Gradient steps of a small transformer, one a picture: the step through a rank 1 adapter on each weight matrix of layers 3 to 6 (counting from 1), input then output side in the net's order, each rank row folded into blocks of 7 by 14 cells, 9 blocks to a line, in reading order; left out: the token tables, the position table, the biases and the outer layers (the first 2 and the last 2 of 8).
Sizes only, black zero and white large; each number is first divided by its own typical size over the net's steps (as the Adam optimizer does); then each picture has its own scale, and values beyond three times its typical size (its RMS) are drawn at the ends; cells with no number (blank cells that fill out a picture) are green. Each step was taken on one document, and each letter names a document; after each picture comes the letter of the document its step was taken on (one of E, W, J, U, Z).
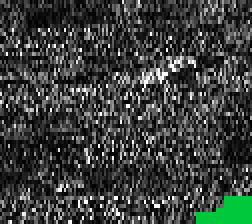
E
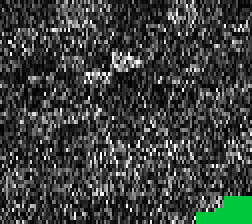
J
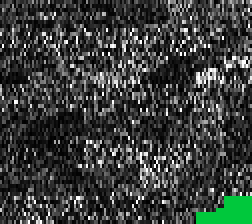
E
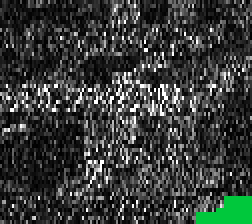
E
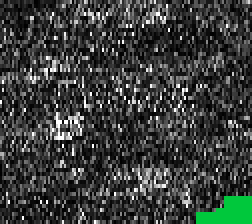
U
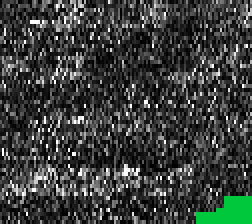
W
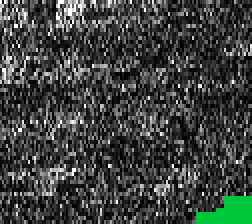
U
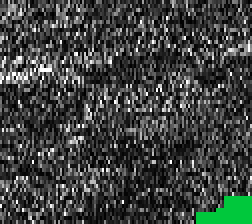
J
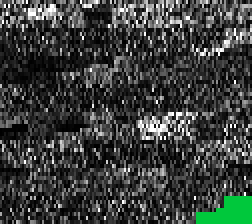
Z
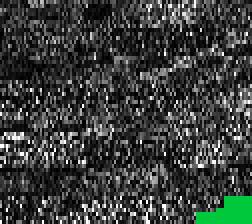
Z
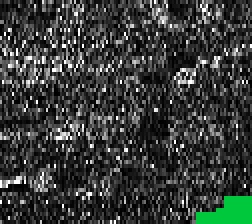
U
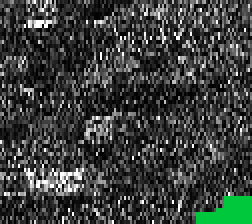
Z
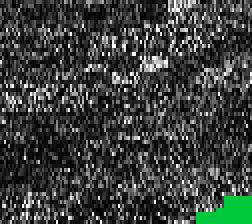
E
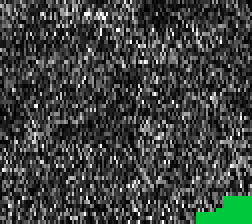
J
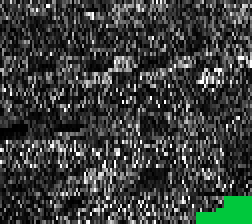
Z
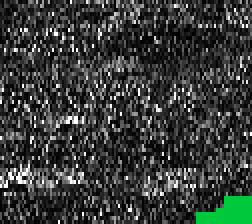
U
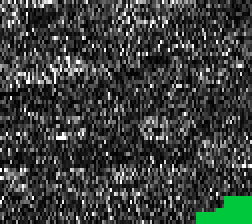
U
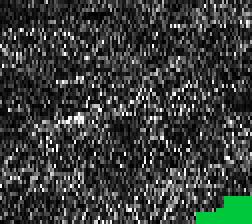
W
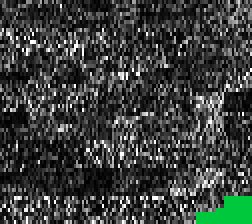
E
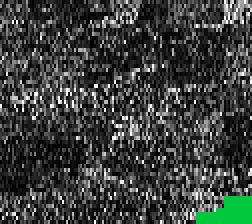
E
